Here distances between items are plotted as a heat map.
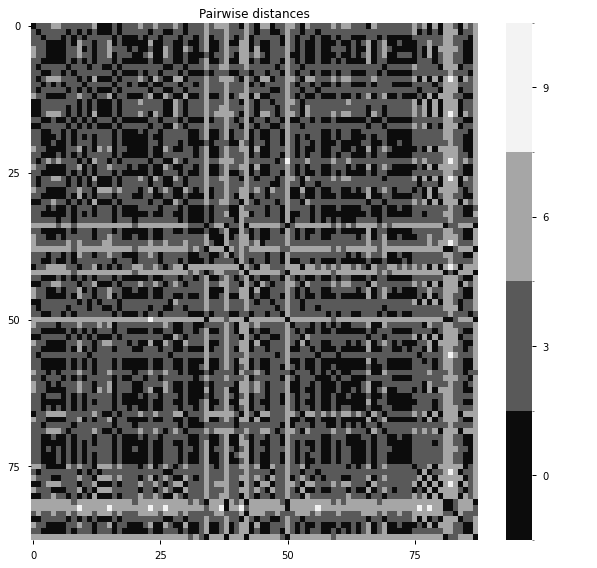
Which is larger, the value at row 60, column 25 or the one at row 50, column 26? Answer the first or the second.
the second
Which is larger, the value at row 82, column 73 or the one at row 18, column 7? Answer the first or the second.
the first
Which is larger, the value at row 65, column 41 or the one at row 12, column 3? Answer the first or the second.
the first
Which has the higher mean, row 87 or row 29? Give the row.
87
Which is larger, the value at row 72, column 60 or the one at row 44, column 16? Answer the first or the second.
the second
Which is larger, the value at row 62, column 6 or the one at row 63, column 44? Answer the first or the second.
the second
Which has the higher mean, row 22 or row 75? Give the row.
75
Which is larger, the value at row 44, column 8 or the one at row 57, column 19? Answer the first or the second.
the first
